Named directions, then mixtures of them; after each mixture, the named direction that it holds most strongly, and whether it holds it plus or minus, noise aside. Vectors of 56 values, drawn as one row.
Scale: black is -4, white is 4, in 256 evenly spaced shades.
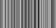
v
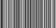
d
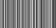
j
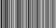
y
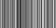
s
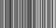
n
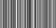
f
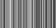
n, minus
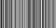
s, minus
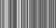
y, minus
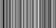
v, minus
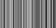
n, minus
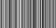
s, minus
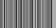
j, minus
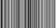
d, plus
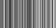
n, plus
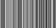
n, minus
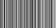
j, minus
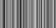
s, plus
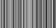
n, minus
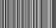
j, plus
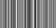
f, plus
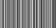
j, plus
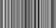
v, plus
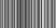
s, plus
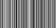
f, minus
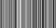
s, minus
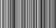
y, minus
